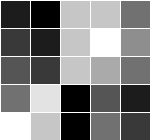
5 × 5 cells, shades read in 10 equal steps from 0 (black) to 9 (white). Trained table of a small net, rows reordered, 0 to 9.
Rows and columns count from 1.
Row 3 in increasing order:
2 3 4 6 7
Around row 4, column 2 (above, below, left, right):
2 7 4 0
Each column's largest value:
9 8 7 9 5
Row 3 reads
3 2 7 6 4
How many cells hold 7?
5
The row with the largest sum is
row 2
